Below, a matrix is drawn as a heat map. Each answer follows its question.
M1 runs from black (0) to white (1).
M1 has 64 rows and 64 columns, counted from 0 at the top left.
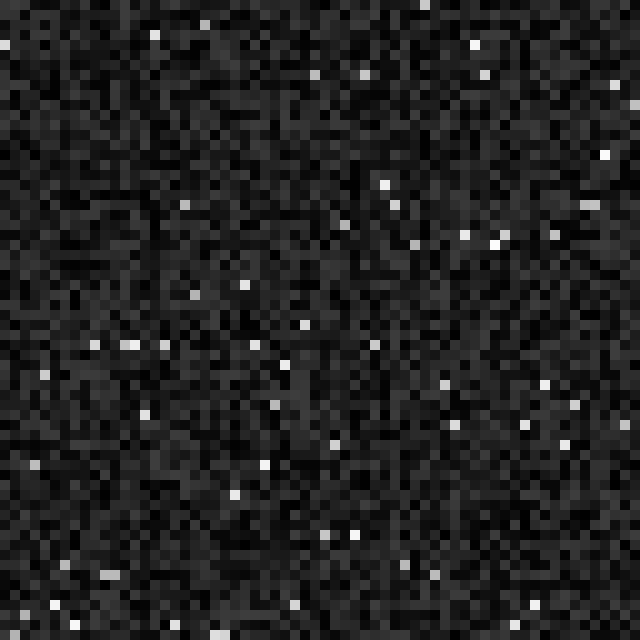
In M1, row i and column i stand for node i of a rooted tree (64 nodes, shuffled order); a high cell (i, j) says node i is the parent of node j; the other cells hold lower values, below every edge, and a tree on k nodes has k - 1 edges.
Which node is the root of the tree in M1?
8
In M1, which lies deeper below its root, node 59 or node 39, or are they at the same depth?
the same depth
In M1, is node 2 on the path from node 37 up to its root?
yes
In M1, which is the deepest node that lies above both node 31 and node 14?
7
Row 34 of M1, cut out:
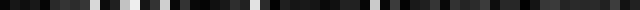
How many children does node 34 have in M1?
6
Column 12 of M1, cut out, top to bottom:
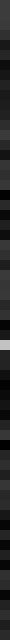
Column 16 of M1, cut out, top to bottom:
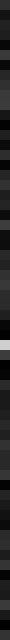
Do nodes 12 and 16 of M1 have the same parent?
yes
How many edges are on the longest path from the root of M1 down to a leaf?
31
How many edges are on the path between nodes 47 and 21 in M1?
6
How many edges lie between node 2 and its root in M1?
2
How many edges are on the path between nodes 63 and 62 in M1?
7
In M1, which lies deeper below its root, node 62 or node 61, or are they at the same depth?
node 62
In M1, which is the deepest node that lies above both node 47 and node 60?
4
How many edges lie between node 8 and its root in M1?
0
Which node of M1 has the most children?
34
